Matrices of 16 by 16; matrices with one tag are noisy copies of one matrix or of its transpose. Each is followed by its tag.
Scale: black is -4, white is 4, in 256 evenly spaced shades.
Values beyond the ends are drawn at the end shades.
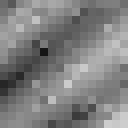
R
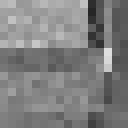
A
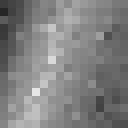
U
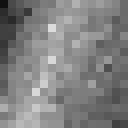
U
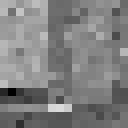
A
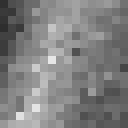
U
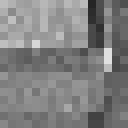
A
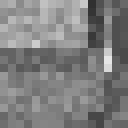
A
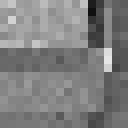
A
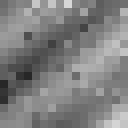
R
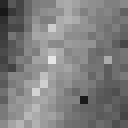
U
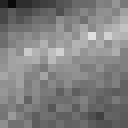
U
